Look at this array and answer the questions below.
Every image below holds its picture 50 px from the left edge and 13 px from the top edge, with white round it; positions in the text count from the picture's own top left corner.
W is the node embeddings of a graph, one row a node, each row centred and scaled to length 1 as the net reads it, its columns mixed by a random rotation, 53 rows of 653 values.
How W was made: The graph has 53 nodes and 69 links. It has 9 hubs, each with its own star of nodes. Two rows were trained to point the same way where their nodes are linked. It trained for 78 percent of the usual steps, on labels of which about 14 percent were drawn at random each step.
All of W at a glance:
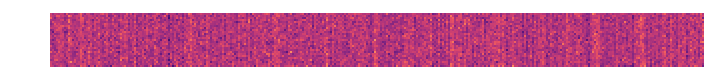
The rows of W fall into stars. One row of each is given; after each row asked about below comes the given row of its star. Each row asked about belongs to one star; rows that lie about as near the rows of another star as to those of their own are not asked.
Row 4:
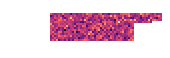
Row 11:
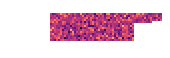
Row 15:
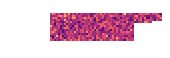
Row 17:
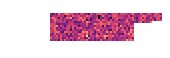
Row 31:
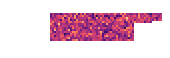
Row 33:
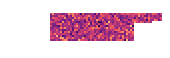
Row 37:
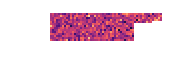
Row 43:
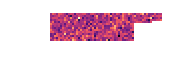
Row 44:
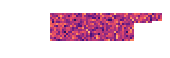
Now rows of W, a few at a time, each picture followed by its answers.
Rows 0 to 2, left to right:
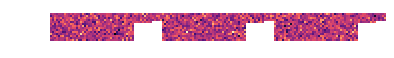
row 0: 37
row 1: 17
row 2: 33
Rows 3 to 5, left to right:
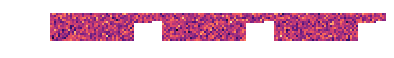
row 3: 15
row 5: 4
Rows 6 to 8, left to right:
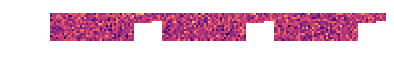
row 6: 43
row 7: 37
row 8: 44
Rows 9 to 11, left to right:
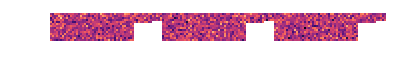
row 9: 44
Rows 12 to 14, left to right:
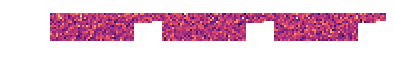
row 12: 43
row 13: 33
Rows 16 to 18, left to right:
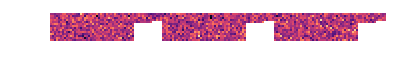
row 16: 31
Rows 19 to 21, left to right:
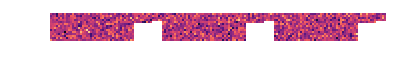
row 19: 44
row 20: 37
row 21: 43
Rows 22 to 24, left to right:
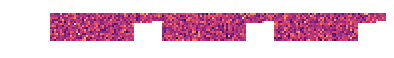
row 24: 37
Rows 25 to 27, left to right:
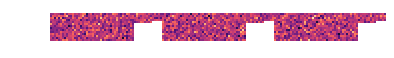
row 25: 43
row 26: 31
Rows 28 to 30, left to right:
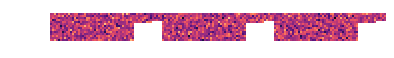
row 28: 33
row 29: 11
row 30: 11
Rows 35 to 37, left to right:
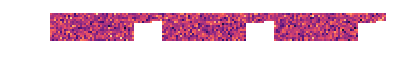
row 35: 17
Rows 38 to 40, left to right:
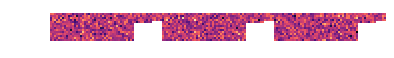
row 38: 17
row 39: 17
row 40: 43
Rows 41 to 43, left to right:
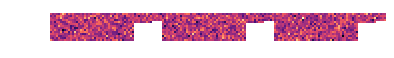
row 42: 33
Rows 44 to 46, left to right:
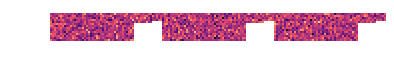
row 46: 33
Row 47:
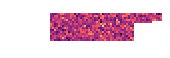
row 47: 4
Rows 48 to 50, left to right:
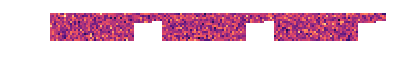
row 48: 15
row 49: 15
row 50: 4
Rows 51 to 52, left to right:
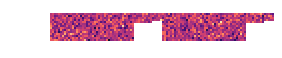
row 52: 4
